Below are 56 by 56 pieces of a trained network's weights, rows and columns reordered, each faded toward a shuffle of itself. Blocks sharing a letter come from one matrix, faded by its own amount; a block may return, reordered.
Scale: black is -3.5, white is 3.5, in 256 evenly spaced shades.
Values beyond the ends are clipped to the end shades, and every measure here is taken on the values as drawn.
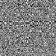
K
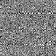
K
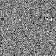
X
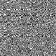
K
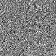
X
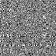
K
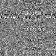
K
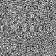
X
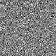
X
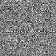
K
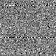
K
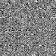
K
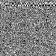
K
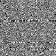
K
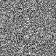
X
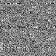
K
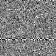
K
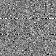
K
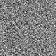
X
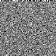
K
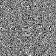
X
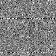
K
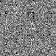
X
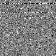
K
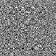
K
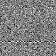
K
